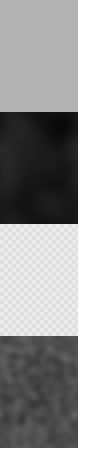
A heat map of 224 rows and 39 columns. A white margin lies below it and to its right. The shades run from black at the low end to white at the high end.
The table splits into 4 rows of 1 panel. Panel 1,1: high, flat. Panel 2,1: very low, smooth, faint in contrast. Panel 3,1: very high, checkered, faint in contrast. Panel 4,1: low, blotchy, faint in contrast.
